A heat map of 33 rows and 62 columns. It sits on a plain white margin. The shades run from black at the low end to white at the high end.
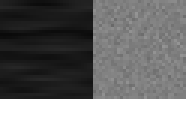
It is made of 1 by 2 panels. Panel 1,1: very low, streaked across, faint in contrast. Panel 1,2: middling, fine-grained, faint in contrast.
